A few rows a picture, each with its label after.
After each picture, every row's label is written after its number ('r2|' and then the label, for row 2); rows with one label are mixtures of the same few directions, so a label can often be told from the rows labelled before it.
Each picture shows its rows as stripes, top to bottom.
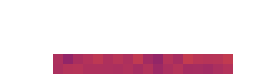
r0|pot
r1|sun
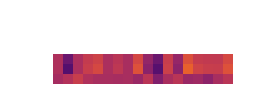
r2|pot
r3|pot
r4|sun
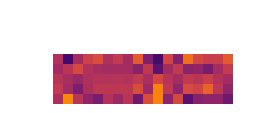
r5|pot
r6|sun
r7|sun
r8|sun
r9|pot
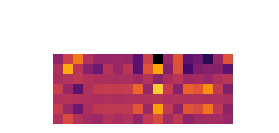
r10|sun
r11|pot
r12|sun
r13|sun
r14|pot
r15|sun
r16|pot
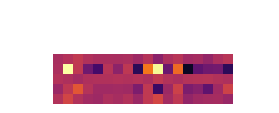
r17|sun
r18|pot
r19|sun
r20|sun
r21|pot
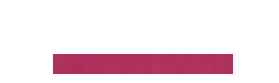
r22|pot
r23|sun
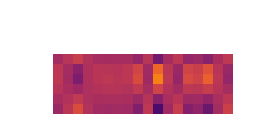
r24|sun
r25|sun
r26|sun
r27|sun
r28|sun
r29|sun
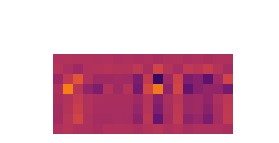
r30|sun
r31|sun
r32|sun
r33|pot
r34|sun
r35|sun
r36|sun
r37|pot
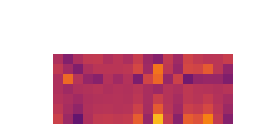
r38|pot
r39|sun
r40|pot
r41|pot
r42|sun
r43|sun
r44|sun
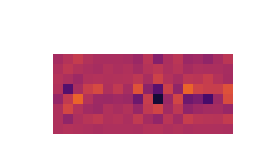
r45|sun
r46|pot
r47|sun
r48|pot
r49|sun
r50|pot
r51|pot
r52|pot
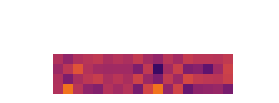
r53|pot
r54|sun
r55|pot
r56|pot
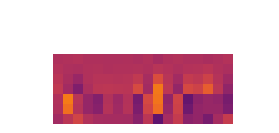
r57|sun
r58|sun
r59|sun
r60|sun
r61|pot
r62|pot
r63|sun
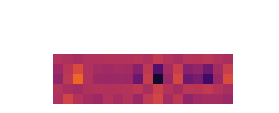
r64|sun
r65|sun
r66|sun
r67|sun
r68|pot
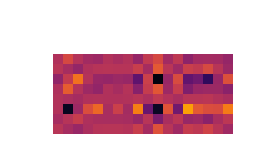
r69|pot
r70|sun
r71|sun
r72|pot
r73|sun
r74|pot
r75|sun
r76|sun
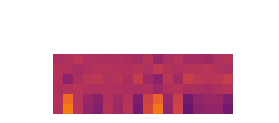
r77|sun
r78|sun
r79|pot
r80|sun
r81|pot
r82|pot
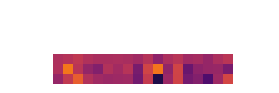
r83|sun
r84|pot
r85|sun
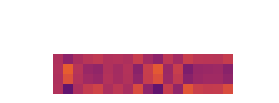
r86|pot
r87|pot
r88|pot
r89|pot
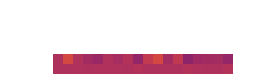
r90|pot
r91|pot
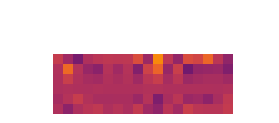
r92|sun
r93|pot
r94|pot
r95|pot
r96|sun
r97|pot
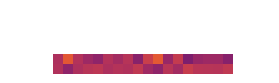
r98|pot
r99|pot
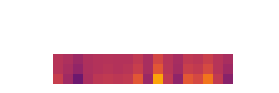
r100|sun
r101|sun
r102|sun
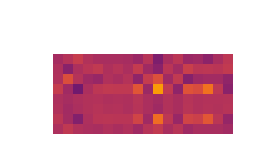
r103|sun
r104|pot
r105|pot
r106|sun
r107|pot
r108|pot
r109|sun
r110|pot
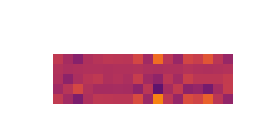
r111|sun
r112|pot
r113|pot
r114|sun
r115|sun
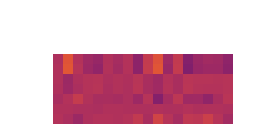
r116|pot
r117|pot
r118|pot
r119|pot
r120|sun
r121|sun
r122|sun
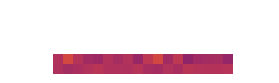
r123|pot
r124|pot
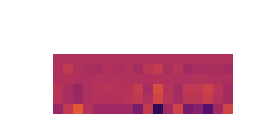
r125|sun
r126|pot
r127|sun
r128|sun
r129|sun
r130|sun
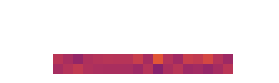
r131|sun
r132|sun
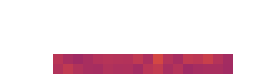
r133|sun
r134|pot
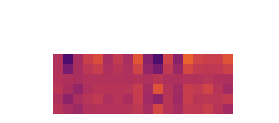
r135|pot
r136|pot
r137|sun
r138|sun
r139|pot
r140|sun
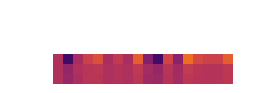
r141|pot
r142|pot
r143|pot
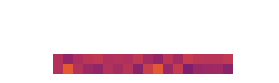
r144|pot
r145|pot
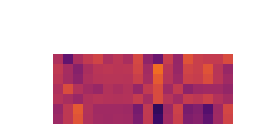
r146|pot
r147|sun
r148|sun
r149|pot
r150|sun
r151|sun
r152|sun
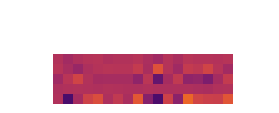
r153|pot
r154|sun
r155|sun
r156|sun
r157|pot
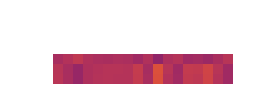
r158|sun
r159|sun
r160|sun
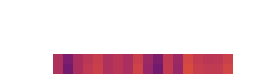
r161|pot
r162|pot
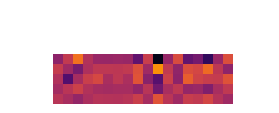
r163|sun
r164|sun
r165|pot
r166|sun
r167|sun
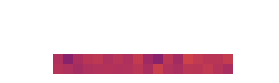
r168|pot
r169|sun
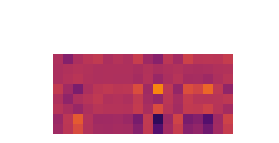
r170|pot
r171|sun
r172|sun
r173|sun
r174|pot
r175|sun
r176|sun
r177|sun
